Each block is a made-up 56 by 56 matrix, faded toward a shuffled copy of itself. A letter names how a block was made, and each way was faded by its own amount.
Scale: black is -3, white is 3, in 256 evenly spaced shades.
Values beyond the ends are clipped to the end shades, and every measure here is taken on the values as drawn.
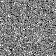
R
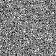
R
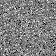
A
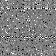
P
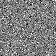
R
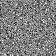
R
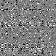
P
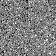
A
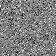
A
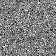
R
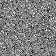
A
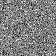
R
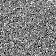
R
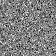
R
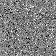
A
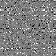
P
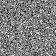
R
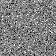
A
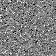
A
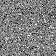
R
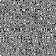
P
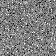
A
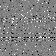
P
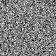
R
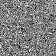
R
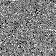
A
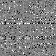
P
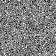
R
